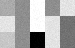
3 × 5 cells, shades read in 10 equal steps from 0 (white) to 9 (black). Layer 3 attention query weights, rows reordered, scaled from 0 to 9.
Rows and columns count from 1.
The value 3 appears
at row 1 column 1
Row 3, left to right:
2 4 9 1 5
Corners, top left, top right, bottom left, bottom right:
3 1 2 5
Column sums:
6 12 9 6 11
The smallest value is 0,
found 2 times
